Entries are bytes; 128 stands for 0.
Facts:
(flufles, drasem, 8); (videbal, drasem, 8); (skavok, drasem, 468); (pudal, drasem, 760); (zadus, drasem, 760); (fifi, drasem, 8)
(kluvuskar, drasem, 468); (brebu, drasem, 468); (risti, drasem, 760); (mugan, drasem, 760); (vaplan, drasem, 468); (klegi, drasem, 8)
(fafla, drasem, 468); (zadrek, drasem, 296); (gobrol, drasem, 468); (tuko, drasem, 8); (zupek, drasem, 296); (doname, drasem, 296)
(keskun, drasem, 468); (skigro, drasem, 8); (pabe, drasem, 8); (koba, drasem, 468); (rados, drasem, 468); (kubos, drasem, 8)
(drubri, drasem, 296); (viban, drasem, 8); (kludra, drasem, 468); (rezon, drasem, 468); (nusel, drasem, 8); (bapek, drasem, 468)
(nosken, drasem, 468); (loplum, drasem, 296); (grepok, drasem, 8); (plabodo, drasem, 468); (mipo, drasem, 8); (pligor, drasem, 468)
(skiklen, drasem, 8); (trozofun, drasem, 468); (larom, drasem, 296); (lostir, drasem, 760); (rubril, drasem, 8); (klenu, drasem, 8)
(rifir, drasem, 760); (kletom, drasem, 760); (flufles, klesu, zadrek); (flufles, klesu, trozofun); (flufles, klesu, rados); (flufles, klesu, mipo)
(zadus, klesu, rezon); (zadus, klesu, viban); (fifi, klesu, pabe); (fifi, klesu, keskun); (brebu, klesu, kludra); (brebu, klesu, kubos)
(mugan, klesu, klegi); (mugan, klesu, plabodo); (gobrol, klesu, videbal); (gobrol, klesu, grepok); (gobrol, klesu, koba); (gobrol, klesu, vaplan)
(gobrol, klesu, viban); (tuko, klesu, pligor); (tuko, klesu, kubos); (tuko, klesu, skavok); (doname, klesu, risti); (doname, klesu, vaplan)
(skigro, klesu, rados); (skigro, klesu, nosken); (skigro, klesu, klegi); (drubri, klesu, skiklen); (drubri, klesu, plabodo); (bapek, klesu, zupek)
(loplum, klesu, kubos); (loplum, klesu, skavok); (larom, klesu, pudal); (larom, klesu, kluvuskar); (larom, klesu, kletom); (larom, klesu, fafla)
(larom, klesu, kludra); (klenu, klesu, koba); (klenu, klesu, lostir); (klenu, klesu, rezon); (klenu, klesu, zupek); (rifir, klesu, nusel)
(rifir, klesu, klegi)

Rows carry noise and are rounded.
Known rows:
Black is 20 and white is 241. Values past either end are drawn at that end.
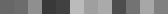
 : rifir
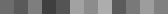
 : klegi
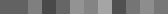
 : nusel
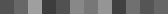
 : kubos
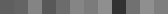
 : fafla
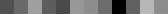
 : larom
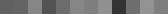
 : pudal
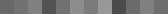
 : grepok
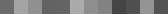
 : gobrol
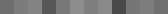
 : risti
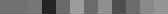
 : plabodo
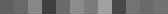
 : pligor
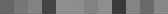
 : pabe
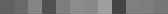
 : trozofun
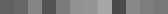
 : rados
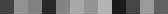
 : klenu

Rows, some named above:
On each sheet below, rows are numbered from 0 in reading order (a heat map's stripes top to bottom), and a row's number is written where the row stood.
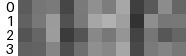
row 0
rezon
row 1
flufles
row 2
kubos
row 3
nosken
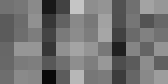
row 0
mugan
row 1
skavok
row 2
lostir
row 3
fifi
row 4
viban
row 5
drubri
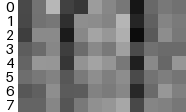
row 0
brebu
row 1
zupek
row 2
bapek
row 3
pligor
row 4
fifi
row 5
risti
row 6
kludra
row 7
rados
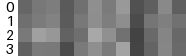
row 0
viban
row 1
risti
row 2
doname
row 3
koba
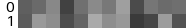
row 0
pligor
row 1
zadus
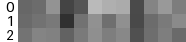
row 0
skigro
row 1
skiklen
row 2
vaplan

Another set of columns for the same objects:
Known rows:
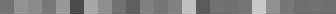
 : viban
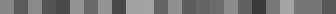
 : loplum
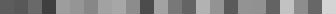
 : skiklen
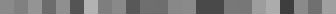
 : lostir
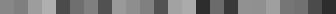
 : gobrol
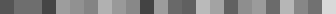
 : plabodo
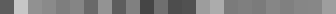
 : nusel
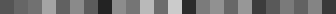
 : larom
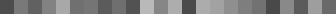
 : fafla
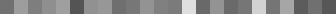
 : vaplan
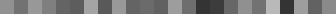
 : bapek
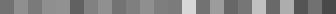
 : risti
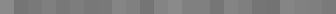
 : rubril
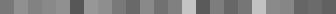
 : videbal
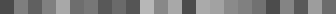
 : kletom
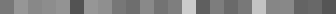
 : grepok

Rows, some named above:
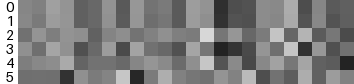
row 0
zadus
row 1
zadus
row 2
risti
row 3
klenu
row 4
doname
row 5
kubos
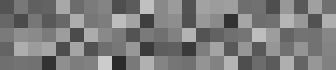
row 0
kludra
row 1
drubri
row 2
koba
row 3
rifir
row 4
kubos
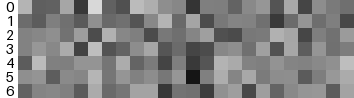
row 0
flufles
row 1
brebu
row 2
rezon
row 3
skigro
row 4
klegi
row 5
rados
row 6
mugan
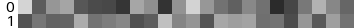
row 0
fifi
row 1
kludra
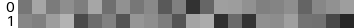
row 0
nosken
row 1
gobrol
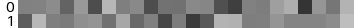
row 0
zupek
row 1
klegi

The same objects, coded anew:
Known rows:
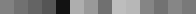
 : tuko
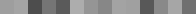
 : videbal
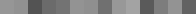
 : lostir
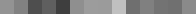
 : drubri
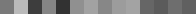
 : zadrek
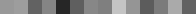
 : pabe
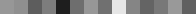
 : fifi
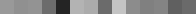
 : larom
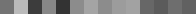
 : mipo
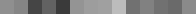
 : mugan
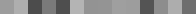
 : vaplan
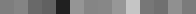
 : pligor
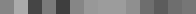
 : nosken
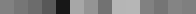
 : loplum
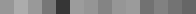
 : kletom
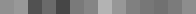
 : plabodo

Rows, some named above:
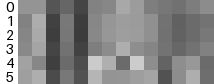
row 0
skiklen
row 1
nosken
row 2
nosken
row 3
klegi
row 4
gobrol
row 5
vaplan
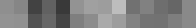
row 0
mugan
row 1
skiklen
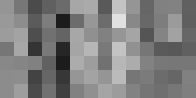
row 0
klenu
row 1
fifi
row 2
viban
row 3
flufles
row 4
brebu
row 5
rifir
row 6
nusel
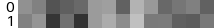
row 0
bapek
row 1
skigro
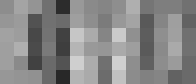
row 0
kludra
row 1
koba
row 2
doname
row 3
risti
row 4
gobrol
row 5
larom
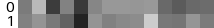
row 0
rados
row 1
kubos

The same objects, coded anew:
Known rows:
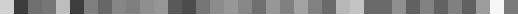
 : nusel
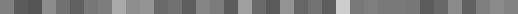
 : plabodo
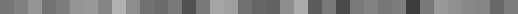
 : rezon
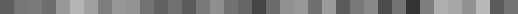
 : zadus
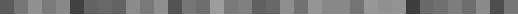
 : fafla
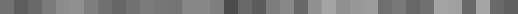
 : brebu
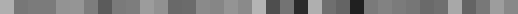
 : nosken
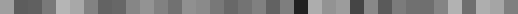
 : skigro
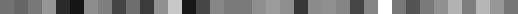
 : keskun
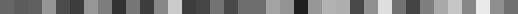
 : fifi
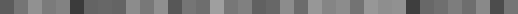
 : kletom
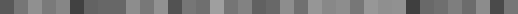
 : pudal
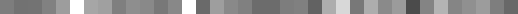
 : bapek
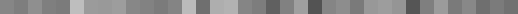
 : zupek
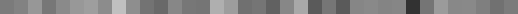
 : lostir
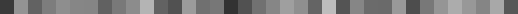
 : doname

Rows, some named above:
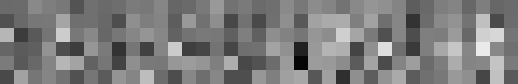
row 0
kludra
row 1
larom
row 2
rifir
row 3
fifi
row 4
flufles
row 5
risti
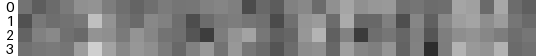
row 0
brebu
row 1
gobrol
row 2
viban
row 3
klenu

